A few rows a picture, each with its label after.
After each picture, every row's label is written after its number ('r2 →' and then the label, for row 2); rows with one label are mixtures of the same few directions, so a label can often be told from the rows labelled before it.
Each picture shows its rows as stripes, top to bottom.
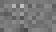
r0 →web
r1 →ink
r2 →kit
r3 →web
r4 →ink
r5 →ink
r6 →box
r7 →web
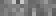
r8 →ink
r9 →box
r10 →ink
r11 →ink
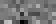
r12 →ink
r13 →box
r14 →ink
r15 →box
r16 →ink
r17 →web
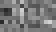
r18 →ink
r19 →box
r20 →web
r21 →web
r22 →box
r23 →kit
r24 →box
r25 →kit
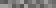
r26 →box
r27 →web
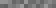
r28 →web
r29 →box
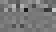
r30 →box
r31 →ink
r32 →kit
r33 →kit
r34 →kit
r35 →ink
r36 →ink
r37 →box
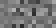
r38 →box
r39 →kit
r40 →ink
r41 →ink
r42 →ink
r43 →ink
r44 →ink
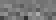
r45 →ink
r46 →web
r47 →box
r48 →box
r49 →web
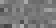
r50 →web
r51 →web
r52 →kit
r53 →web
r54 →web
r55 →box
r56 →web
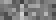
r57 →web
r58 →box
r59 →ink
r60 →box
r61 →web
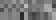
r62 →ink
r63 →kit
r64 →kit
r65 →box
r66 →box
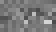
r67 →kit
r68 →kit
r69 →box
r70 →ink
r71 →web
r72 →kit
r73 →kit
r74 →box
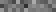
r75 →ink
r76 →web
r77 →kit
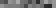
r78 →box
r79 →kit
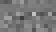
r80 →web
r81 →box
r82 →kit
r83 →ink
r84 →web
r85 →kit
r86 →box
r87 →ink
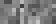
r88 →web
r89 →box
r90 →ink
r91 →ink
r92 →box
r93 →box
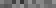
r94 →ink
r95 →web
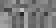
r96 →ink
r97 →web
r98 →web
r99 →box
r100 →web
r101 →web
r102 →web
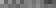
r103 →kit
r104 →box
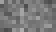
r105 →kit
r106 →web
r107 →box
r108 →web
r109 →box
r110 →ink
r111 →kit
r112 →web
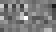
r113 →ink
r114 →kit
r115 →kit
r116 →box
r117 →web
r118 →box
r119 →ink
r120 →kit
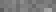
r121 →ink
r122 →ink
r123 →kit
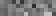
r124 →ink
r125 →ink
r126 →box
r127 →kit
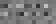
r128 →web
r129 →box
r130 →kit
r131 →box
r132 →kit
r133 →ink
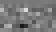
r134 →kit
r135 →kit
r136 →web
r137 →box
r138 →ink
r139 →ink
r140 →web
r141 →web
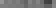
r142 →kit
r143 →kit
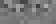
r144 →web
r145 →box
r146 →ink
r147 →box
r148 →web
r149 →box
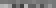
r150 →ink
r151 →web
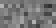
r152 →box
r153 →kit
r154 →box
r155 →kit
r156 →web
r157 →ink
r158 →box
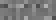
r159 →web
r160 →box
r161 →ink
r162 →ink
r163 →kit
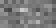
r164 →kit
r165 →kit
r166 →web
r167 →box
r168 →box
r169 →box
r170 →web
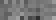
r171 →kit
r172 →web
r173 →box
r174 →web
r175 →box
